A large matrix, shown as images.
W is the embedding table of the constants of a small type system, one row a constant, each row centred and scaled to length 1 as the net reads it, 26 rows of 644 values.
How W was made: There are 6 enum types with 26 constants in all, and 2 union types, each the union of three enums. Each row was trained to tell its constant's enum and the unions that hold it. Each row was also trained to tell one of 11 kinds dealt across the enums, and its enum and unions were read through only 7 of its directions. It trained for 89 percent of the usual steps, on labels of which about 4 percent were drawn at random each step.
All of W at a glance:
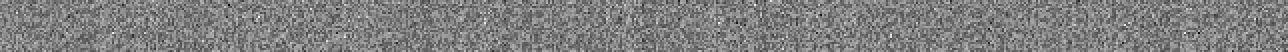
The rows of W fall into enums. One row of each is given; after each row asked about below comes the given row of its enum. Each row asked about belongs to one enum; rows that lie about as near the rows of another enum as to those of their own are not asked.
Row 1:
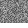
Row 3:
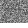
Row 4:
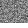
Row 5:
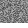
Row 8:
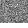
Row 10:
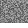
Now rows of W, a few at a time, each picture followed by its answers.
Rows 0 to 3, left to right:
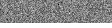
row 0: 5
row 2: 10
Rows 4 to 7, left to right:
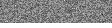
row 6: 8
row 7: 1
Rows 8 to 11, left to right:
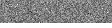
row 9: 10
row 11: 5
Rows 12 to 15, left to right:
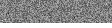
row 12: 5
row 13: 1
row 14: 3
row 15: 4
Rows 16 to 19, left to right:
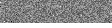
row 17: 1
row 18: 1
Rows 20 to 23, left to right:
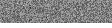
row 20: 4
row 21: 8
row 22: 10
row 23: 10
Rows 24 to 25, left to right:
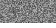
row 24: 8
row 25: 5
